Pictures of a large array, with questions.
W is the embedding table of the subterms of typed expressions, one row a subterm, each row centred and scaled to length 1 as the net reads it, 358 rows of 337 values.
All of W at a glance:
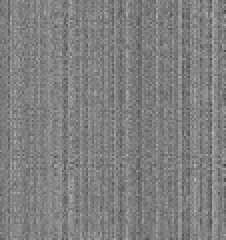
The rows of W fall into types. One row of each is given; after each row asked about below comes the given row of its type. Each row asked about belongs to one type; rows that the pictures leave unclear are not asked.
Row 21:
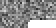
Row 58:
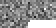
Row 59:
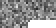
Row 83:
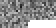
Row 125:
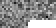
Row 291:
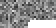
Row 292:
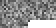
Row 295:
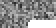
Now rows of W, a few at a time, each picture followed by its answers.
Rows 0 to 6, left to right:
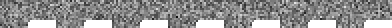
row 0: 292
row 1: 125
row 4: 295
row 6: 295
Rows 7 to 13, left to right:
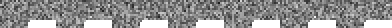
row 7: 58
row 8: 83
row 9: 295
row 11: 291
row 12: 59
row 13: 292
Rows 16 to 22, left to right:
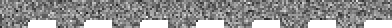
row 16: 59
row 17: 292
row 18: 292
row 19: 292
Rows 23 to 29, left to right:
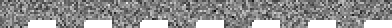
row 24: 21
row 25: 59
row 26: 125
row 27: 125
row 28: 83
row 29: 125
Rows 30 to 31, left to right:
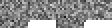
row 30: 58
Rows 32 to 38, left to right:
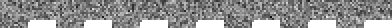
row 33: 83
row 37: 21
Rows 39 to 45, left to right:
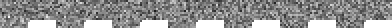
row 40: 125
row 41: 292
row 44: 21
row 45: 21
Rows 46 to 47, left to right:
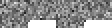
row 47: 59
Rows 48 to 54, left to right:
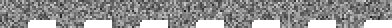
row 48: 21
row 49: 292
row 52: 21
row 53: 291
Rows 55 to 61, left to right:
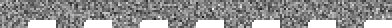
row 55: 83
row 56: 295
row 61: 59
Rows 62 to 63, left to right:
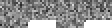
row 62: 83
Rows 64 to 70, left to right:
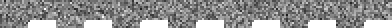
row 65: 291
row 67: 21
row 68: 83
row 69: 21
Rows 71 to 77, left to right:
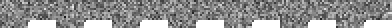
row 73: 291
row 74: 21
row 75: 292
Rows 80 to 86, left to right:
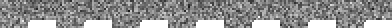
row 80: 83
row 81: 292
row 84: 59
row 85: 292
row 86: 59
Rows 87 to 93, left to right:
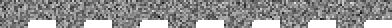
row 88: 58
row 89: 125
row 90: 21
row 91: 83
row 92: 59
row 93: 59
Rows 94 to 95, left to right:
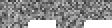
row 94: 291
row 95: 83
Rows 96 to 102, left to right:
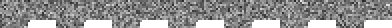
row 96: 125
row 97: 292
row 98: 83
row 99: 292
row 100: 58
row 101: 125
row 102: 21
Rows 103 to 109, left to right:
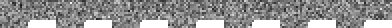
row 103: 83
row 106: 83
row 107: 125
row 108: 58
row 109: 125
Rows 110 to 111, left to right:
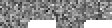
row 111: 21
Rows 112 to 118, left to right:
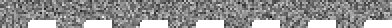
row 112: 295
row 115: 58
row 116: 125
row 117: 83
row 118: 295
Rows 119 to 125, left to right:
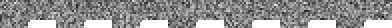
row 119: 291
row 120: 83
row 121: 295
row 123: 21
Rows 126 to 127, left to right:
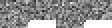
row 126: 292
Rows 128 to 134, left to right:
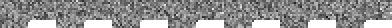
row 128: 295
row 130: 21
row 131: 295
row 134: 21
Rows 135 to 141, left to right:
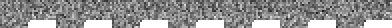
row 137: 59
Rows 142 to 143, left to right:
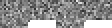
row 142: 292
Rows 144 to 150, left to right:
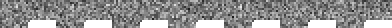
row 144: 59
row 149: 292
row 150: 83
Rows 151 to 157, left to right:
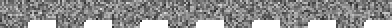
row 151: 21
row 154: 58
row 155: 21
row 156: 292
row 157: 295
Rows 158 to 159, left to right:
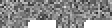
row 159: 295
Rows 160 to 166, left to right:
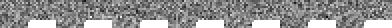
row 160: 291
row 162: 83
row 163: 291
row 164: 83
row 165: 125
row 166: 83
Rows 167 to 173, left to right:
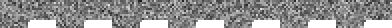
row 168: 21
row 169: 21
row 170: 125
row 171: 83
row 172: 291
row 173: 125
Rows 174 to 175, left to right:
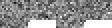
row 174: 125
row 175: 83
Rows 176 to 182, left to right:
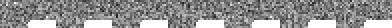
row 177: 83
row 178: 292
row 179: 295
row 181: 295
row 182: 291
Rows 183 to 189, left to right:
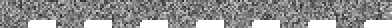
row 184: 125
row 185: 291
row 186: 291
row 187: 125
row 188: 83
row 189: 21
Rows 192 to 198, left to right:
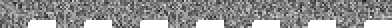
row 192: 295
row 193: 291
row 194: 21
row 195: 291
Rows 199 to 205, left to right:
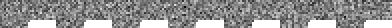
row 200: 58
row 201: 58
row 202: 58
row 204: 295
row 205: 21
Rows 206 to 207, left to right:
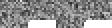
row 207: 295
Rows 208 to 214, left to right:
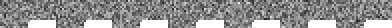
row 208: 292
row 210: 291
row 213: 291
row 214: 58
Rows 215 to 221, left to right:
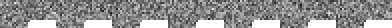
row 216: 292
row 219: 291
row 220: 125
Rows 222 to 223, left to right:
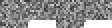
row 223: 58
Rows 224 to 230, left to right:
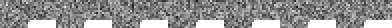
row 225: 295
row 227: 83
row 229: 291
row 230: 291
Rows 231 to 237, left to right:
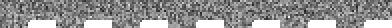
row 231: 295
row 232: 83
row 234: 291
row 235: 292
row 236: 83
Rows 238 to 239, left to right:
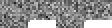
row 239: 21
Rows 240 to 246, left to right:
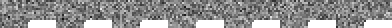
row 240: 21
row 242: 291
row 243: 291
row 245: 125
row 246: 59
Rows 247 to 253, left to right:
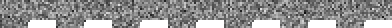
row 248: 125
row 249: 58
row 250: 59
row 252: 83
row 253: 83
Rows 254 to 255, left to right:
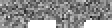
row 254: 83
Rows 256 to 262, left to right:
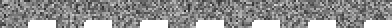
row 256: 125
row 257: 295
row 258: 83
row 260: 292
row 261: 83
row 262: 21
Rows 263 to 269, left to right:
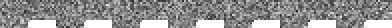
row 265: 21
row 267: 21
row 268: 125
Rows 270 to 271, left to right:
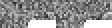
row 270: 295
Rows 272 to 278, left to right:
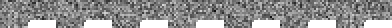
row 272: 292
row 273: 125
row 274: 21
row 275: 125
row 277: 83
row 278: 295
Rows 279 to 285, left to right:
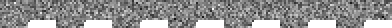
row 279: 292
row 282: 58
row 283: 292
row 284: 292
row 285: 125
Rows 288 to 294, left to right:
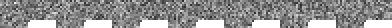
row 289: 125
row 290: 125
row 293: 295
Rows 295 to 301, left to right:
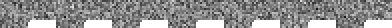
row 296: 59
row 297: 58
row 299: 295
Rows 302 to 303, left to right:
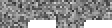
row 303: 291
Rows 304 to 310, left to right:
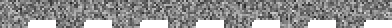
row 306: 292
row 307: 58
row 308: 295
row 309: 291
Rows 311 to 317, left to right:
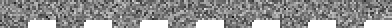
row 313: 125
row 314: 83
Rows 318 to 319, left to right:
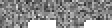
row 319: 292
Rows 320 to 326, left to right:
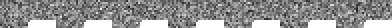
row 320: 292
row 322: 291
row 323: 292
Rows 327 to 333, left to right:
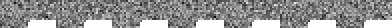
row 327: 125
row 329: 292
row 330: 125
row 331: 125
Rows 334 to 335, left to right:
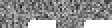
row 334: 295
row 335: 125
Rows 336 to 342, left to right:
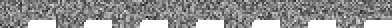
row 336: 58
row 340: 295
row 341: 291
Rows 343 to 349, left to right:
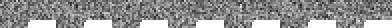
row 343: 58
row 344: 295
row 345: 58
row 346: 83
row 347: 295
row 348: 125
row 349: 83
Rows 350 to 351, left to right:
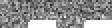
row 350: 83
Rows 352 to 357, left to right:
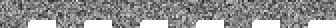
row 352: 125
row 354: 292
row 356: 125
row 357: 291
